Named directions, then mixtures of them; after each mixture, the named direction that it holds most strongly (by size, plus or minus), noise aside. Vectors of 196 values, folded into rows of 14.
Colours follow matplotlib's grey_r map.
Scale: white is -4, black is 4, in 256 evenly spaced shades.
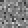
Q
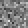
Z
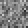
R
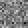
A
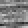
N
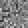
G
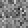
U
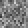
U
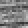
N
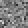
Z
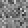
U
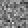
Z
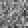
R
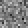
Q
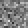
Z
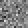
G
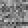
N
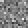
Q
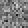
G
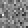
U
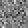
U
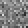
R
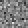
Q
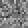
U
